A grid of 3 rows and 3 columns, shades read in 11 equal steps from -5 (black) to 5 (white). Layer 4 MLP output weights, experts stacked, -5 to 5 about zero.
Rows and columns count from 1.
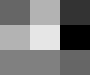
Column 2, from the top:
2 4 0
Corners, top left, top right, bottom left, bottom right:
-1 -3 0 -1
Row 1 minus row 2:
-3 -2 2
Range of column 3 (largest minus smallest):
4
